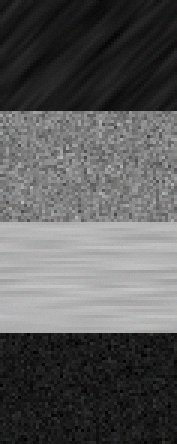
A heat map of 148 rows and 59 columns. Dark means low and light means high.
It is made of 4 by 1 panels. Panel 1,1: very low, slanting up to the right, faint in contrast. Panel 2,1: middling, fine-grained. Panel 3,1: high, streaked across, faint in contrast. Panel 4,1: very low, fine-grained, faint in contrast.
